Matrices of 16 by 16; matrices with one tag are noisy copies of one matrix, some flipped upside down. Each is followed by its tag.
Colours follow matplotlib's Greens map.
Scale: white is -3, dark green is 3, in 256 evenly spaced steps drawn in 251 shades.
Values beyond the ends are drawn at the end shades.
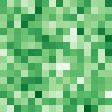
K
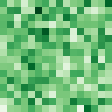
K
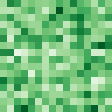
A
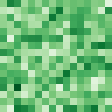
A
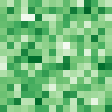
K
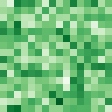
A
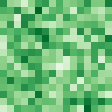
K
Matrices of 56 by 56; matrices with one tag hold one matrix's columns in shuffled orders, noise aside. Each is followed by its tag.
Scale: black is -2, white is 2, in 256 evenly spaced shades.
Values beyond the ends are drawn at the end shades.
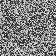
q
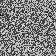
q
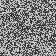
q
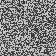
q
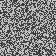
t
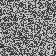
t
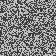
q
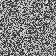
t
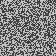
q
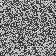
q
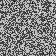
t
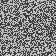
q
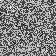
q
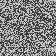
q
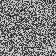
q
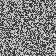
t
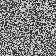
t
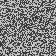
q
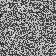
t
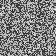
t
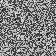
q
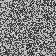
t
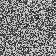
q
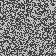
t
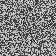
q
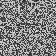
t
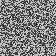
q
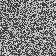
t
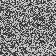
q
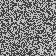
t
